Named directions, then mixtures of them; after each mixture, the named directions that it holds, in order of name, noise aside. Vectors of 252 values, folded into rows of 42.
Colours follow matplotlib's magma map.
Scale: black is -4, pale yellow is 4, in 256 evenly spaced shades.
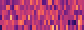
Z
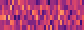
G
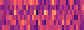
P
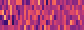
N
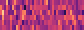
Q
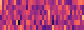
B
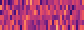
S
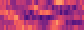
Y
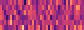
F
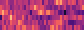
Q, Y, Z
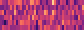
N, P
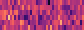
G, Y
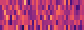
F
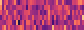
B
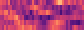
Y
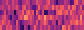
F, P, Y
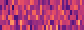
G, P, Z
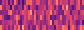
F, G, S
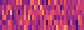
N, S, Z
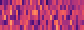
G, N, S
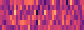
P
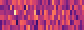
G, P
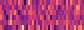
F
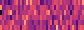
S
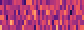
F, G, S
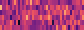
B, S, Y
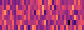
P, Z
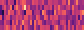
F, Q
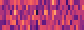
P
